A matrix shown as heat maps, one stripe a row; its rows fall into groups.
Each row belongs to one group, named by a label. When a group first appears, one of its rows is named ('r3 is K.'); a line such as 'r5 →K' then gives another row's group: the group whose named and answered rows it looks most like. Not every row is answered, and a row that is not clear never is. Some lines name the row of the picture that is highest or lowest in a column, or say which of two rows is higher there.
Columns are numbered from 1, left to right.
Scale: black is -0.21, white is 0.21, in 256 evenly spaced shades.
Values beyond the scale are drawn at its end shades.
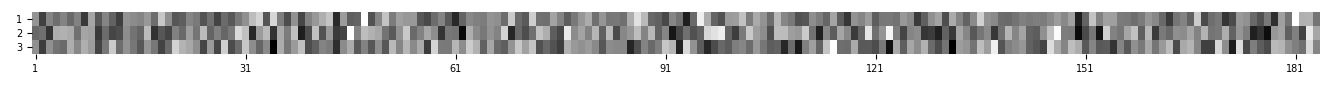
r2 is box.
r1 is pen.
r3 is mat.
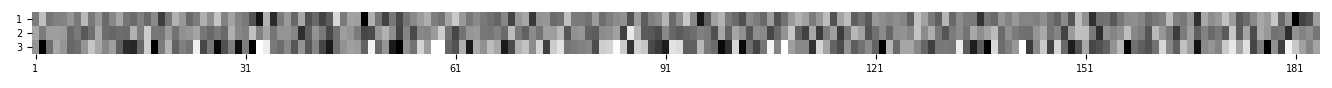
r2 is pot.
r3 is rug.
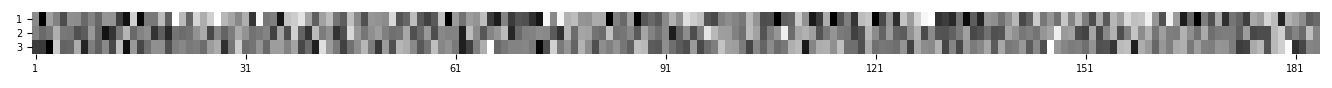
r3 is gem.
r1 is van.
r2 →box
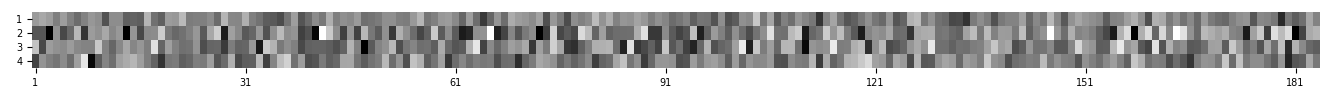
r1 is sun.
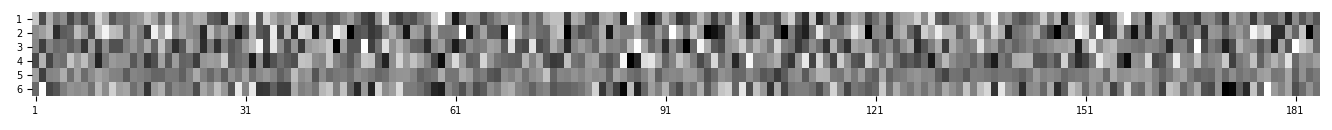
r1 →pot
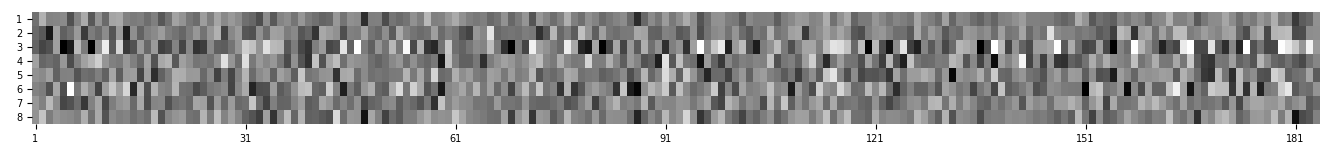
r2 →gem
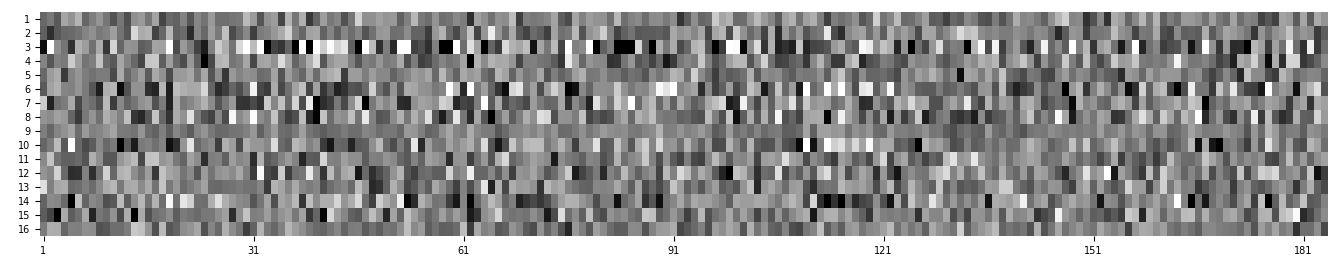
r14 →van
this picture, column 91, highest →6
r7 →rug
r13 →pot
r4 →van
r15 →gem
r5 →mat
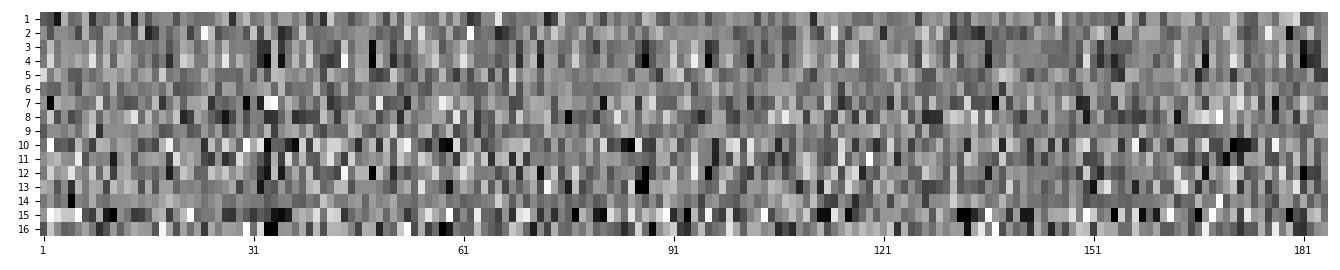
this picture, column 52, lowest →8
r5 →pot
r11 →mat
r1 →gem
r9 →rug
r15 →sun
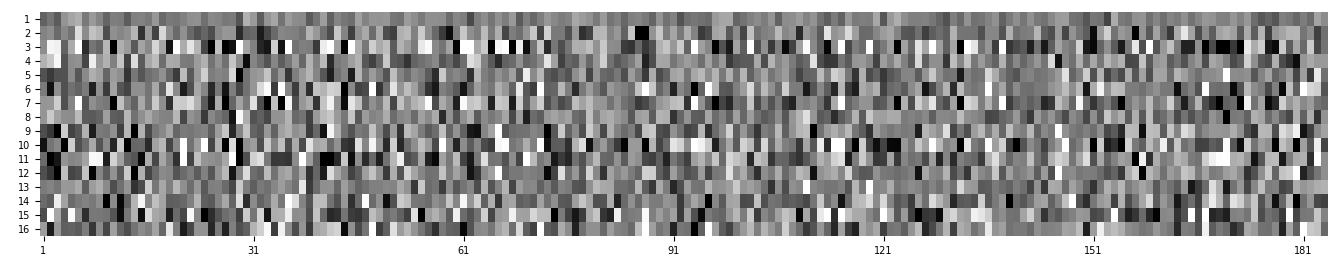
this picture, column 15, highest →14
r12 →gem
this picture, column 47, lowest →11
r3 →mat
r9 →gem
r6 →pen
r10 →mat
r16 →pen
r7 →mat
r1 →box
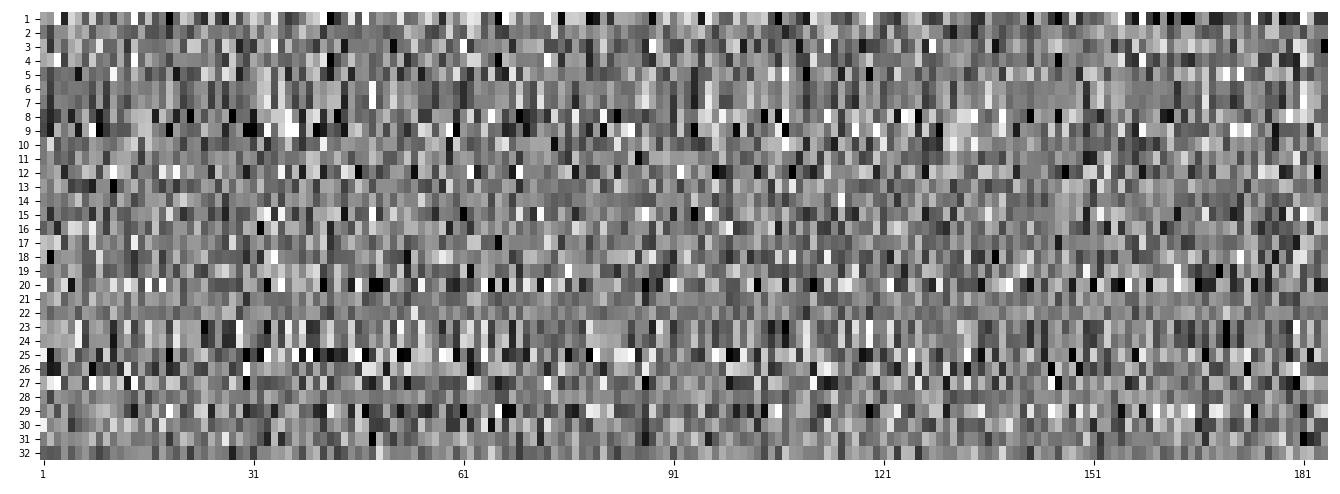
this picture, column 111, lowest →20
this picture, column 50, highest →27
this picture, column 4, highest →20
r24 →mat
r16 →box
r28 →van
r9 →rug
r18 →rug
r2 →van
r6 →pen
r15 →pen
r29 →gem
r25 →rug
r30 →pot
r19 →van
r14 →mat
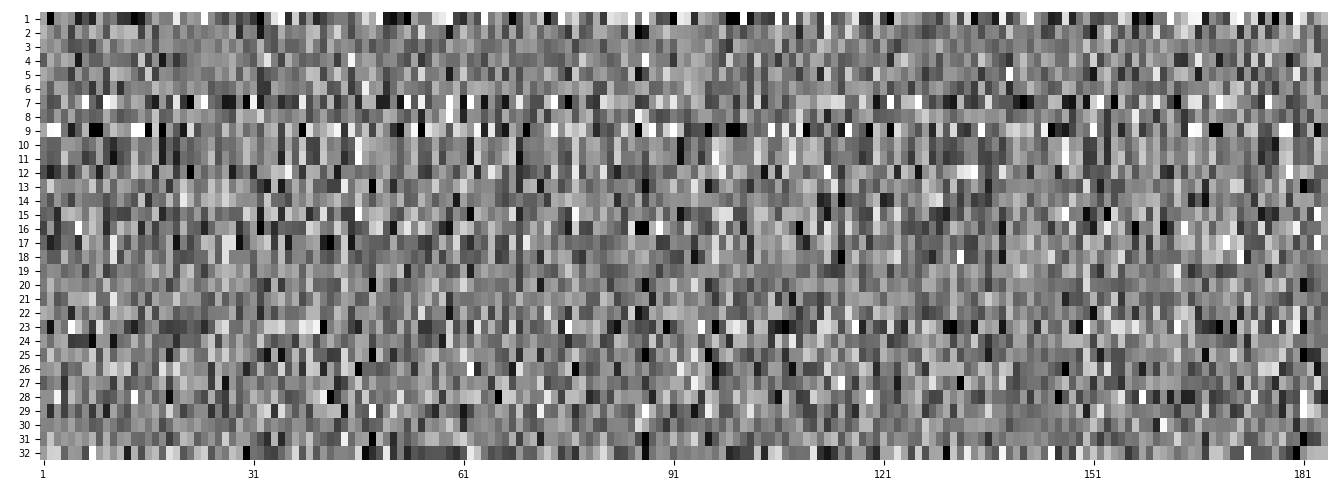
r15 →box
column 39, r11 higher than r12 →No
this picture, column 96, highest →29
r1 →rug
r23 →van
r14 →van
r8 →pot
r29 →pen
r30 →pot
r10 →box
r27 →mat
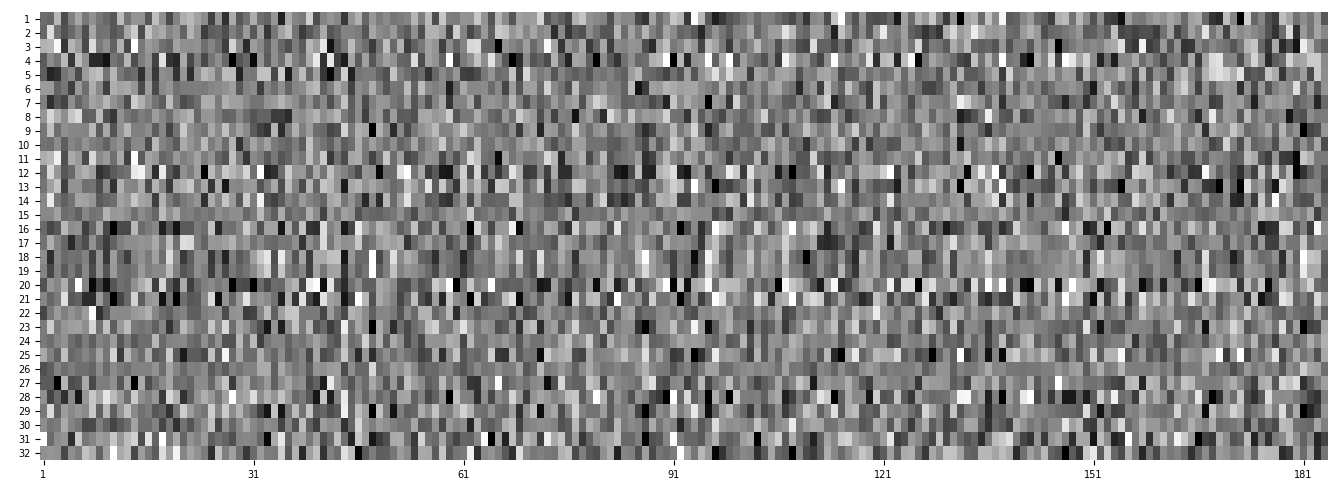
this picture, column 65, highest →20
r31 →pot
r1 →mat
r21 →box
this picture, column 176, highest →28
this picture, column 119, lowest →28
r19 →pen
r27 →gem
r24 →rug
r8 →sun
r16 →box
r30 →box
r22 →rug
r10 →mat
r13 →mat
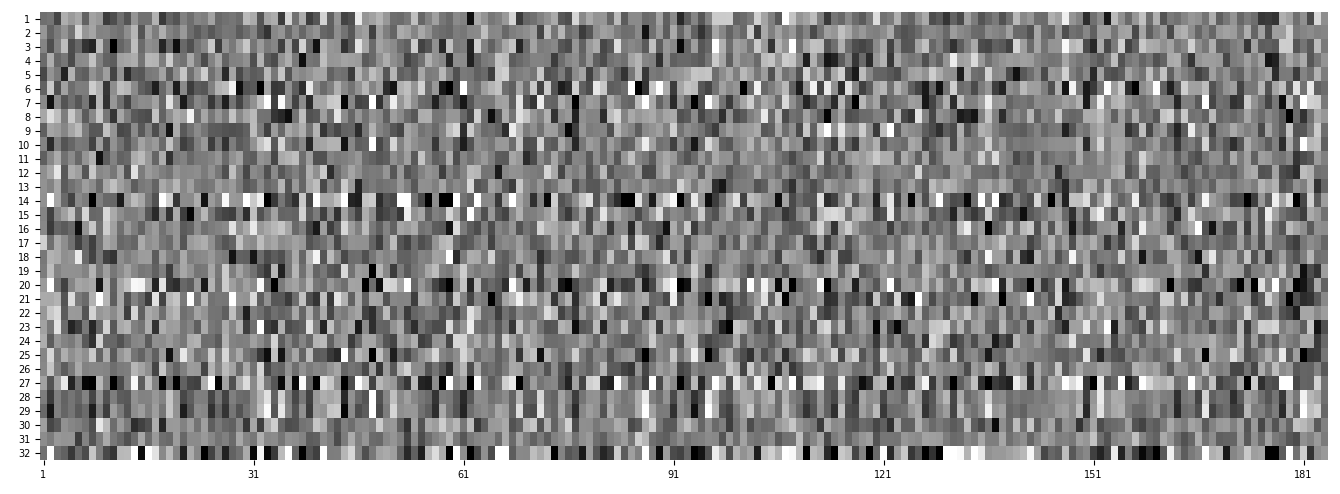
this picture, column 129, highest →14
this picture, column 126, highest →21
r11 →rug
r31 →pot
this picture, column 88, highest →27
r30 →rug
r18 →sun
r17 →pot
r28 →pen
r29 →pen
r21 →sun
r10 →pen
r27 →box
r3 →box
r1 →box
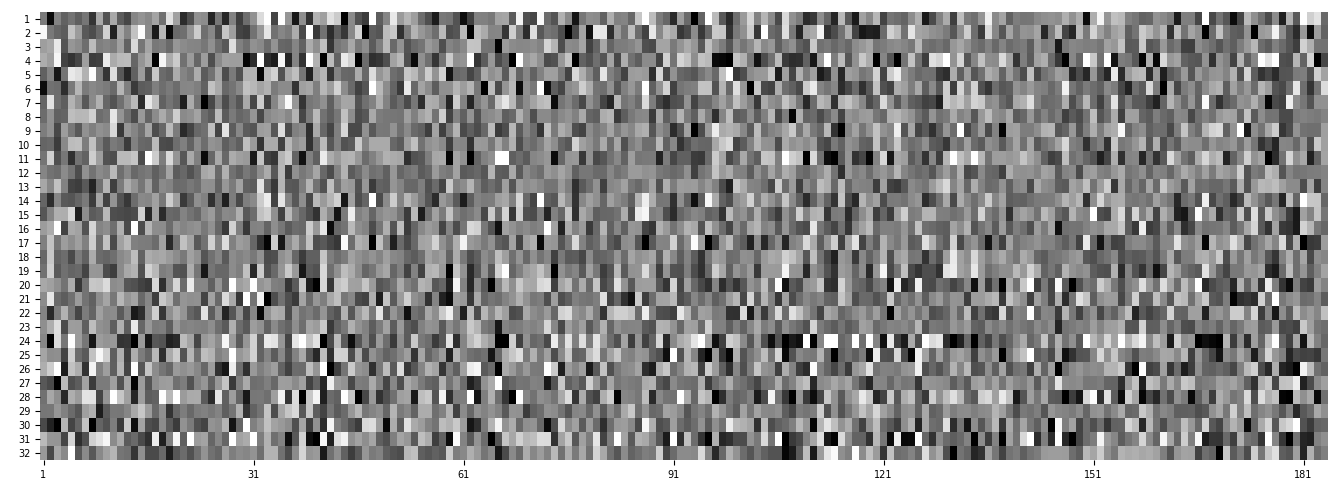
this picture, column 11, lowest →2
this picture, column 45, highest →15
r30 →gem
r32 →van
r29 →rug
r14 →pen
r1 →pen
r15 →pot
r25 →sun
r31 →sun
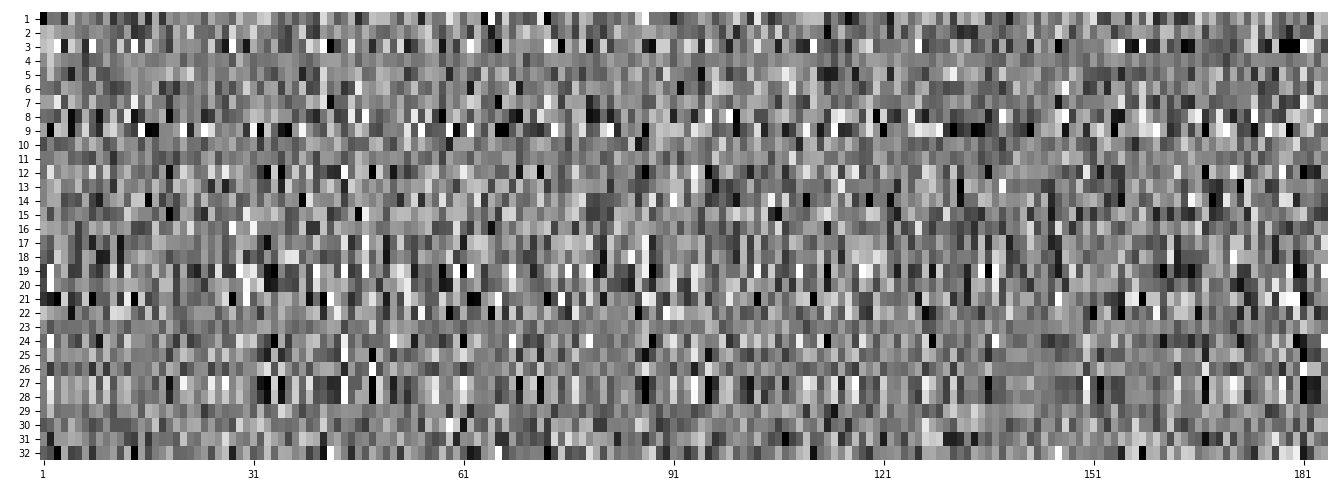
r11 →box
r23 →pen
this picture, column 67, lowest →9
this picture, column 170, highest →9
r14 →mat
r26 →pen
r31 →van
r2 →sun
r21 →gem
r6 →box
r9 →van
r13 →mat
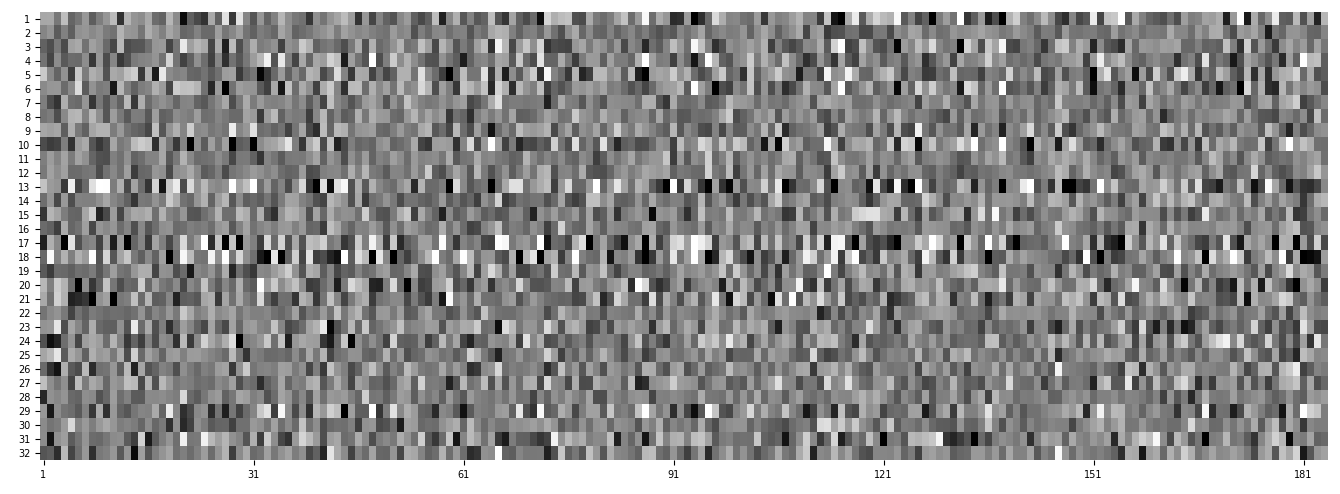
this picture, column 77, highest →18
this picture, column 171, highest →18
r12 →sun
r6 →mat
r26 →gem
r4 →pen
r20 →pot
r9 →sun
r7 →gem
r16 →gem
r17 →mat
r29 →pen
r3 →mat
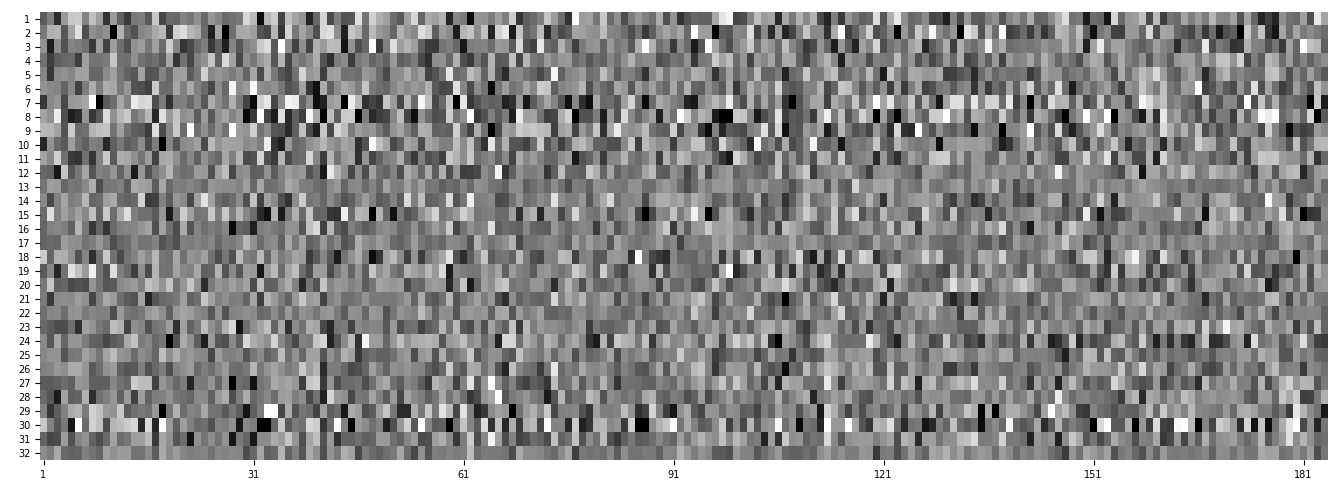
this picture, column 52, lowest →29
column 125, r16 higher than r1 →Yes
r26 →van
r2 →mat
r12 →gem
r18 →pot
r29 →rug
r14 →van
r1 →box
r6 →sun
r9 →sun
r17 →box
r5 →van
